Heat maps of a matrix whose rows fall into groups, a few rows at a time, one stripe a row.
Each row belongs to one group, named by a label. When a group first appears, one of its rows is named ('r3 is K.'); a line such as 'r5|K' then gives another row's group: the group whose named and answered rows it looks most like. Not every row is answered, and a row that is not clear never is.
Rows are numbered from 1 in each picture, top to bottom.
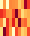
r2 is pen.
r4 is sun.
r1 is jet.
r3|pen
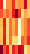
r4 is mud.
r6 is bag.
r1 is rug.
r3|mud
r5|mud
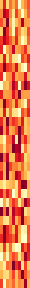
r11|pen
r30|pen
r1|mud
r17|pen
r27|sun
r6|rug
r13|mud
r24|bag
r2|sun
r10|jet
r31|rug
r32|rug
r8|sun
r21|rug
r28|mud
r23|jet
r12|sun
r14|bag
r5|sun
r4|sun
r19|bag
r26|sun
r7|mud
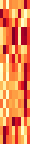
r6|sun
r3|sun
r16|sun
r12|rug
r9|jet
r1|jet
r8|jet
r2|bag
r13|jet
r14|pen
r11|jet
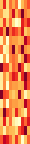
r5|jet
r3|mud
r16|sun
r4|bag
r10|jet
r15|rug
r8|bag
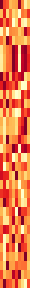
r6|jet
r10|sun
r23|sun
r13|mud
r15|rug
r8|jet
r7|jet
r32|sun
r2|mud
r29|rug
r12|bag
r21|mud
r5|bag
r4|jet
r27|rug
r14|rug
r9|bag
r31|pen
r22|sun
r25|rug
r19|rug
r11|mud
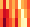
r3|sun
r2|sun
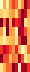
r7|bag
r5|rug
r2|rug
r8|jet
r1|jet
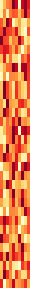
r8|jet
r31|sun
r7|mud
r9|jet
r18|sun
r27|bag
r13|sun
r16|pen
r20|rug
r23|rug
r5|bag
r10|sun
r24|jet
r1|jet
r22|rug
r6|sun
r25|sun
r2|jet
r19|jet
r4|sun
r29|bag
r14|pen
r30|mud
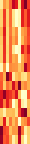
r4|mud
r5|mud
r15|bag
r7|mud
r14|mud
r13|rug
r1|jet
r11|sun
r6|mud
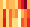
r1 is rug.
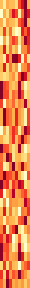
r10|bag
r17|bag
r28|bag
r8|mud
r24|mud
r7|pen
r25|rug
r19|rug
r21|bag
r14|sun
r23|jet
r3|rug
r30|mud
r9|rug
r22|rug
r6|mud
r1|rug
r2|jet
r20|sun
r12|rug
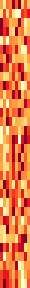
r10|sun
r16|jet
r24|rug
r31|sun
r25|sun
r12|jet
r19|rug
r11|pen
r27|rug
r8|bag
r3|bag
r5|jet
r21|sun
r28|bag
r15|jet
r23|jet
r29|rug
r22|bag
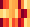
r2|rug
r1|bag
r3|bag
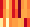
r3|jet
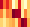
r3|rug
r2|pen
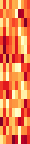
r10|sun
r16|jet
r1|mud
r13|mud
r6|sun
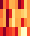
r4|sun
